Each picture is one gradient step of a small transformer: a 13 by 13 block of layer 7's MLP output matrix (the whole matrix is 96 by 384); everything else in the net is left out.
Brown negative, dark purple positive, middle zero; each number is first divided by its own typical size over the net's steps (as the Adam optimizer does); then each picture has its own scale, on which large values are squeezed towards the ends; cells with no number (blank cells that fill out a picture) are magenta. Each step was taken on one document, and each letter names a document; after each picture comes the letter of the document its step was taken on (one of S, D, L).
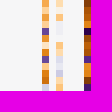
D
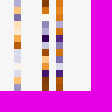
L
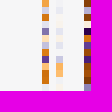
D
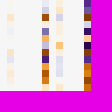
D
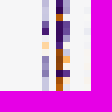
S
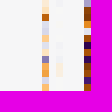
D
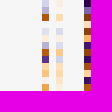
D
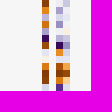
L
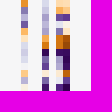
S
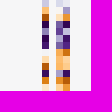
S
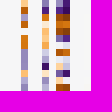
S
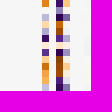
L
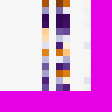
S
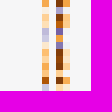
L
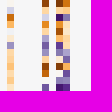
L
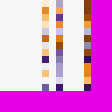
D
